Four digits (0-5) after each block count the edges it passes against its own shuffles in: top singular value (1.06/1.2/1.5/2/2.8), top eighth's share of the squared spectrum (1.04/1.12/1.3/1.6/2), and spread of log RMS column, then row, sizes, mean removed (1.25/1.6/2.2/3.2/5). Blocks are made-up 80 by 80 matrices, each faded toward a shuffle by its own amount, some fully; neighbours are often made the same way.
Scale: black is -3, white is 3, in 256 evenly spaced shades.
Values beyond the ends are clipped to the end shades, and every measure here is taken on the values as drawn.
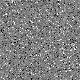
0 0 0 0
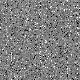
1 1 2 0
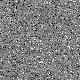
0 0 0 0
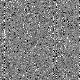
2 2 2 0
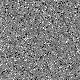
0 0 0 0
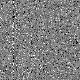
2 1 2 0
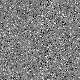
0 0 1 0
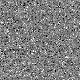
3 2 0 1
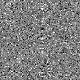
3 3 1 1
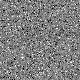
0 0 0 0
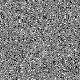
3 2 1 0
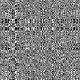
5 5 3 3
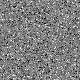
1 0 0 0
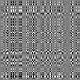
5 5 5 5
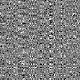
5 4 3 3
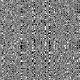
4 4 3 2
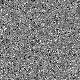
1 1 0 0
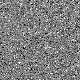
2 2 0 0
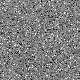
0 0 0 0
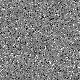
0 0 0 0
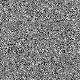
1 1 0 3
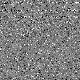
1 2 0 2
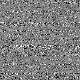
1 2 0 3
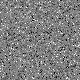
0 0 0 0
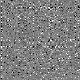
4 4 2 2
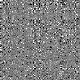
4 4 3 3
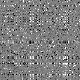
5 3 2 2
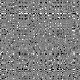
5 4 2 2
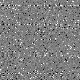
4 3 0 2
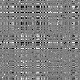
5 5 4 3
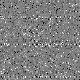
4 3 1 2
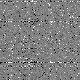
4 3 1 2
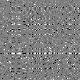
5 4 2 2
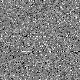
1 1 0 2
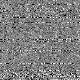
2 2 0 4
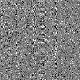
4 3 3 1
